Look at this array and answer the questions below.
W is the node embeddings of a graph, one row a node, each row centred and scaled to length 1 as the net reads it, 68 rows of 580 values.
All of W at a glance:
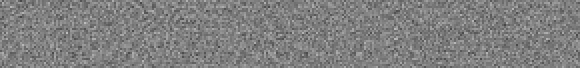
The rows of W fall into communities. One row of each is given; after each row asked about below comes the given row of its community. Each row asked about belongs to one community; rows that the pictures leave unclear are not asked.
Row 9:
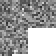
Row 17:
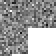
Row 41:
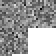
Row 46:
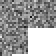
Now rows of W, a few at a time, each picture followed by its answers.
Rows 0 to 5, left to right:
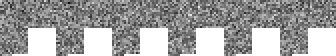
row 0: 46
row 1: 17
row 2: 9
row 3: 9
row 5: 9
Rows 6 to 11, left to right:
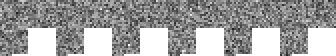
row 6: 17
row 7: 17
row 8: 46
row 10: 41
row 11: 41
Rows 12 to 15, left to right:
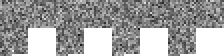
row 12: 41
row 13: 46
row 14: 46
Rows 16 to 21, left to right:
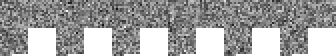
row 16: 17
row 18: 9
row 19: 41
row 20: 41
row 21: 9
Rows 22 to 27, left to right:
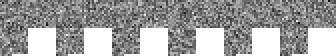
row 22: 41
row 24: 41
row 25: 46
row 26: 9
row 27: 41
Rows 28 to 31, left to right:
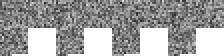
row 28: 17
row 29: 9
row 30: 46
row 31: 17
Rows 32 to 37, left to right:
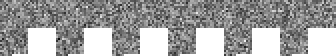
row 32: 9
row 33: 9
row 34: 9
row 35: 41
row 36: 46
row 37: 9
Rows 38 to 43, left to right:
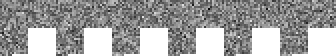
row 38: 9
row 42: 41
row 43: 46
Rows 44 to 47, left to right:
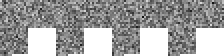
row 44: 41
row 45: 46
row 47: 46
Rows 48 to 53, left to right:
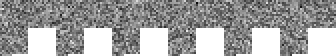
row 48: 46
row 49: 17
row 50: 41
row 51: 9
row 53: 9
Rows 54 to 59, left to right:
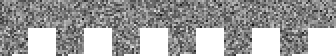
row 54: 9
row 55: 9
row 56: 9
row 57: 41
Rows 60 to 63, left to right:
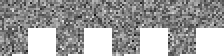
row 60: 41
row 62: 46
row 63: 41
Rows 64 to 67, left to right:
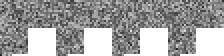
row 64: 46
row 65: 17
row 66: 9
